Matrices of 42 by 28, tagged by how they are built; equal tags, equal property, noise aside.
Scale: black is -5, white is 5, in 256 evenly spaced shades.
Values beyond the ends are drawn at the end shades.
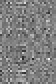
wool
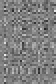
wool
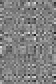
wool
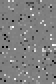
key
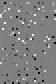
key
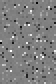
key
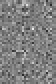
wool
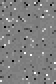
key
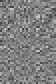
wool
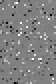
key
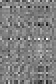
wool
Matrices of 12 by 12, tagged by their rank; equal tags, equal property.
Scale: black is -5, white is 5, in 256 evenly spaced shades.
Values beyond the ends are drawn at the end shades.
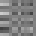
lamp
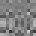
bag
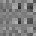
bag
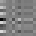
lamp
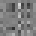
bag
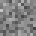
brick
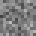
brick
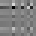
lamp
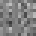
bag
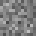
brick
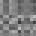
bag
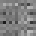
bag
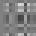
lamp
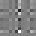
lamp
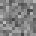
brick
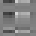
lamp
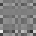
lamp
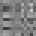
bag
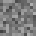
brick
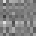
bag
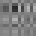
lamp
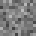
brick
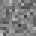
brick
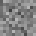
brick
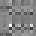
bag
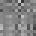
bag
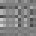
lamp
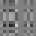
lamp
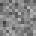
brick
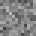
brick
